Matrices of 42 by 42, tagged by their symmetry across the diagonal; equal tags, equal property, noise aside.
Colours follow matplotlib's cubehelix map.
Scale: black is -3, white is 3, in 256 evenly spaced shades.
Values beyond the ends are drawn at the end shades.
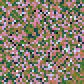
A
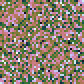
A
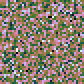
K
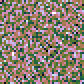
A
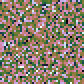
K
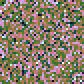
A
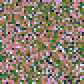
K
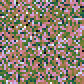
K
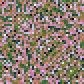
A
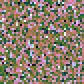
K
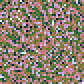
A
